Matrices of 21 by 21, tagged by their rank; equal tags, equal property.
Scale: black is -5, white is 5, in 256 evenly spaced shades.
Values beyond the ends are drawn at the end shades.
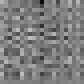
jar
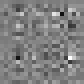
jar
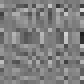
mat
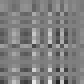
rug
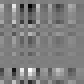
rug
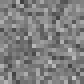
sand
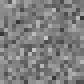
sand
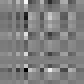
rug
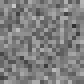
sand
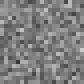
sand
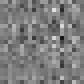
jar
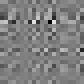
mat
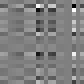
rug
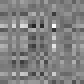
mat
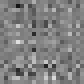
jar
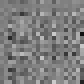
jar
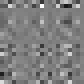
mat
